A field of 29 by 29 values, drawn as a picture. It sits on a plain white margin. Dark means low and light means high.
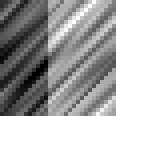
Seam: vertical, 40% of the way across, the right part higher. Ninth with the highest average: top right. Grain: diagonal, up to the right.
